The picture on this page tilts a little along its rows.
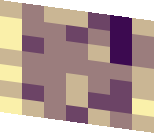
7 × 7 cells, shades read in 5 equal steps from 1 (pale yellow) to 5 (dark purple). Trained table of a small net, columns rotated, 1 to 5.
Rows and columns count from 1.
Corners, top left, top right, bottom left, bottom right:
2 2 1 2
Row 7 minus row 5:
0 -1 0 2 -1 -1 0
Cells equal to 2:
14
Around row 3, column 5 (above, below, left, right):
3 3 3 5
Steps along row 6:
up down down up same down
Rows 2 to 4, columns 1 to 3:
1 3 3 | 1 4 3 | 2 3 3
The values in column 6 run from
3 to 5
